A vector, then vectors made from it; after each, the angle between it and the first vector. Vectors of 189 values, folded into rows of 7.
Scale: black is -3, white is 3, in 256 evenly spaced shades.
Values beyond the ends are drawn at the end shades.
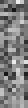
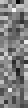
nearly opposite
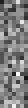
partly aligned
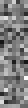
partly opposed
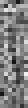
nearly opposite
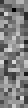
partly aligned
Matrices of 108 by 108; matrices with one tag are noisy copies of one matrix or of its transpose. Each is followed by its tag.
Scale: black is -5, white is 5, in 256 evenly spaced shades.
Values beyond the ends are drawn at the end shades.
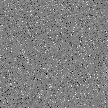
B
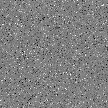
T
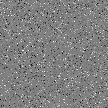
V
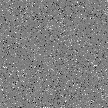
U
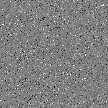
T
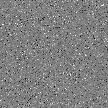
T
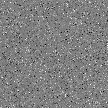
U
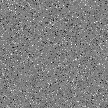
V
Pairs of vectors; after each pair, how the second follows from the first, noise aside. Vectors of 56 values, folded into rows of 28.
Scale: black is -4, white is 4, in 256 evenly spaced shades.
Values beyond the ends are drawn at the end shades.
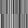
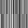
copied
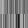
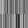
copied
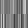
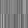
shrunk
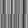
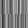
wrapped around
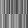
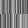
wrapped around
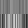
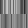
wrapped around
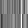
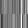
copied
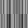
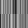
wrapped around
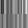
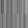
shrunk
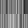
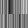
wrapped around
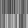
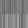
shrunk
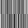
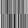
copied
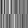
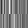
copied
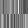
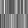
wrapped around
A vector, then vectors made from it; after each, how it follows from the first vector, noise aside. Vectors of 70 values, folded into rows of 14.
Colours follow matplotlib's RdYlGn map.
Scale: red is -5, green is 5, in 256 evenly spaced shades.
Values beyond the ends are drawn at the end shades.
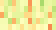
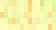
shrunk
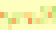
partly zeroed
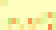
partly zeroed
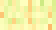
shrunk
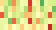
scaled up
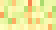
copied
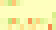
partly zeroed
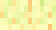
shrunk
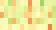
copied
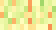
copied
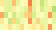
copied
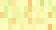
shrunk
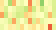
copied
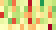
scaled up
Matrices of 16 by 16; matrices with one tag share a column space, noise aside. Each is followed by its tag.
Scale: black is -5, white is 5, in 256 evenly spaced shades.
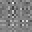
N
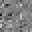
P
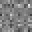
P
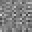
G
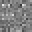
P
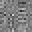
G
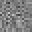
G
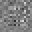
N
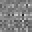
P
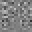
N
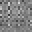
N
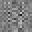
G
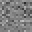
N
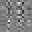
N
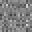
P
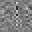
N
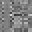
G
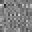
P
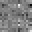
P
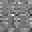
G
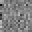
P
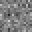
P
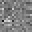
N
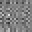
G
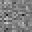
G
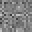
G
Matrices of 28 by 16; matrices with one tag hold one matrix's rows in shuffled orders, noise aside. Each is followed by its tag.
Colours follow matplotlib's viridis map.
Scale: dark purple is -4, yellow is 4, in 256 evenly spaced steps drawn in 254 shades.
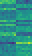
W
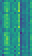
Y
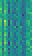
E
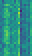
Y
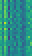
E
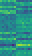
W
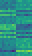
W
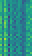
E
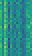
E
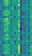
Y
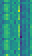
Y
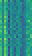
E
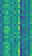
Y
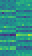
W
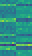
W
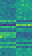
W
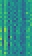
E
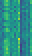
Y
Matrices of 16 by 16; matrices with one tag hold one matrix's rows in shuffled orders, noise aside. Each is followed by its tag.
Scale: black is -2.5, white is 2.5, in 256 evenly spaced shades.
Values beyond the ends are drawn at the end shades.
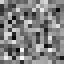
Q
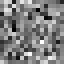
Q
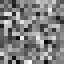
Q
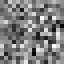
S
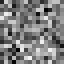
Q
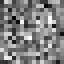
Q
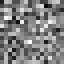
Q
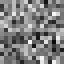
S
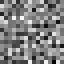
S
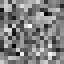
Q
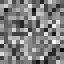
S
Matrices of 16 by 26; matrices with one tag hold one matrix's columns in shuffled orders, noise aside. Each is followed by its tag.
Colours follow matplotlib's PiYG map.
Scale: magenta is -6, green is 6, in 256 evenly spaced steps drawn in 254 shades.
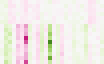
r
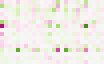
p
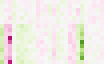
r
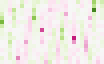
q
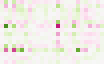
p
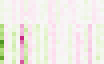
r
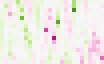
q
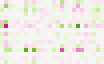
p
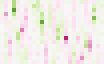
q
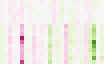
r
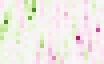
q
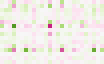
p
